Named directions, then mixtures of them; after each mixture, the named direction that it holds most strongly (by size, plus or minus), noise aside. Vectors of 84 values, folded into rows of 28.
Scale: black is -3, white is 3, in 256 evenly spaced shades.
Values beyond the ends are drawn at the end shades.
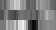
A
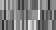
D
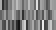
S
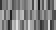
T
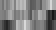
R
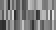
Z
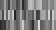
Z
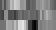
A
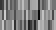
D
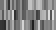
Z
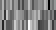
D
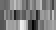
A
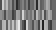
S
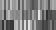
D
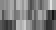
R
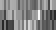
D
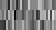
Z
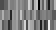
T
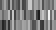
Z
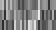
D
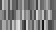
S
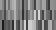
D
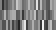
S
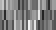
D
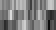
R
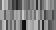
S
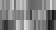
R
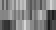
R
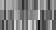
D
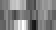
A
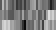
R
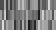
D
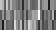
D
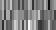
D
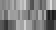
R
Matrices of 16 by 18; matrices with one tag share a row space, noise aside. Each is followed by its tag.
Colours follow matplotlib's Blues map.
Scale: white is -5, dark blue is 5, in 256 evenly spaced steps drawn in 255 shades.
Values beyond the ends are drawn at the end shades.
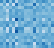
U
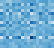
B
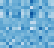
B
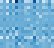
U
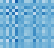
U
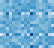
B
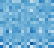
B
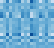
B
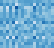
U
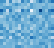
B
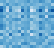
B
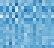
U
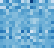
B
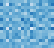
B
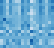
B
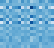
B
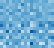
B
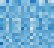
B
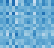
U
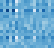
U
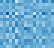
U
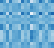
B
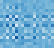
U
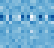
B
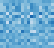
B
